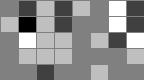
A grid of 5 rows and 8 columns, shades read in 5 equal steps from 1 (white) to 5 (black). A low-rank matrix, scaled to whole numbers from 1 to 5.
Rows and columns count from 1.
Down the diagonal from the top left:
3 5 2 2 3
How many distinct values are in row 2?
5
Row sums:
23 24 18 20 24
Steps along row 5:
same up down same down up same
